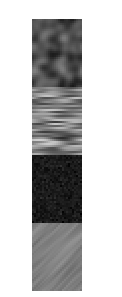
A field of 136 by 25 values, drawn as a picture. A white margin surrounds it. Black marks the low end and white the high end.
The table splits into 4 rows of 1 panel. Panel 1,1: low, blotchy. Panel 2,1: middling, streaked across, strong in contrast. Panel 3,1: very low, fine-grained, faint in contrast. Panel 4,1: middling, slanting up to the right, faint in contrast.
